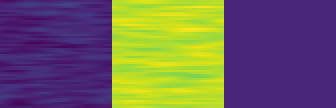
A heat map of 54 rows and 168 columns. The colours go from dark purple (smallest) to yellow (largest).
It is made of 1 by 3 panels. Panel 1,1: very low, streaked across, faint in contrast. Panel 1,2: very high, streaked across, faint in contrast. Panel 1,3: very low, flat.
